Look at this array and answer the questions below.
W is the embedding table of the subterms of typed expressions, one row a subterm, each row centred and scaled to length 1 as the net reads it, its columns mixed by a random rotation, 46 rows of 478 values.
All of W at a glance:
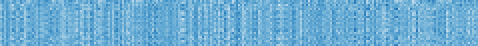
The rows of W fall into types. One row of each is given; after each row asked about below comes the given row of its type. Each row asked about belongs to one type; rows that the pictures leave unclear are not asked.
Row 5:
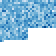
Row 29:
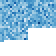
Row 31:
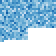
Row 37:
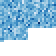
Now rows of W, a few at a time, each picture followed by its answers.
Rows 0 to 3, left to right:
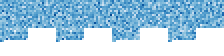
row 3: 29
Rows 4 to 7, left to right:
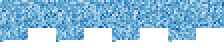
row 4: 5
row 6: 31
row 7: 37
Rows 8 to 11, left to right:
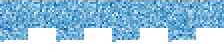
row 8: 37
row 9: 37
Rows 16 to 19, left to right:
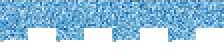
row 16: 31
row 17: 37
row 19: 31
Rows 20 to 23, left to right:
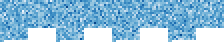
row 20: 5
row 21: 29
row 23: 31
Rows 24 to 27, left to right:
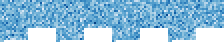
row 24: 31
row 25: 29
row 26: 5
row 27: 31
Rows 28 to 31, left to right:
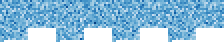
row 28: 31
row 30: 31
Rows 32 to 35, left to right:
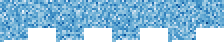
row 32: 5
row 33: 31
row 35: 29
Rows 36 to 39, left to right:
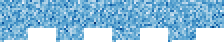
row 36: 37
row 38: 37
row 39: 5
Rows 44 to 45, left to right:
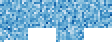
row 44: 37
